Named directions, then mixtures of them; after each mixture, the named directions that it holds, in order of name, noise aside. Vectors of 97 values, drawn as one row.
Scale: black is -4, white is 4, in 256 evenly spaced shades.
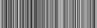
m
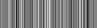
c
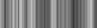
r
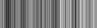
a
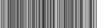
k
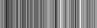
a, c, m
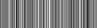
c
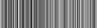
m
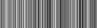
a, c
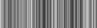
k, r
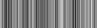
a, m, r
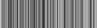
k, m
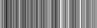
a, c, m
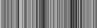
c, k, r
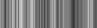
r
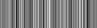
c
